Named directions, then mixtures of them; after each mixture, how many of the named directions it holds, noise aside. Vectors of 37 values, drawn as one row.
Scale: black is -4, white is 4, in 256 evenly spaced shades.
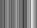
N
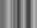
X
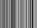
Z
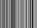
one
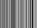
one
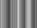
one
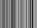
one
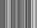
three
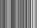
three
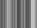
two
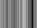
two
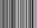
one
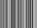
two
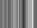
three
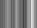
one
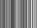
two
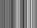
three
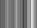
one
